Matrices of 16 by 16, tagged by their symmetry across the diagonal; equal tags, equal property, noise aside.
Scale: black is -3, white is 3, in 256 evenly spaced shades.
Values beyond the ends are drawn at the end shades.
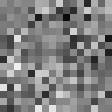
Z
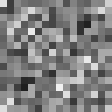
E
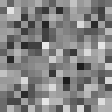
E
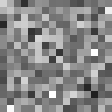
E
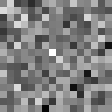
E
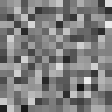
Z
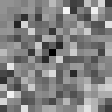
E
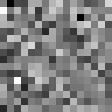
Z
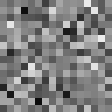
Z
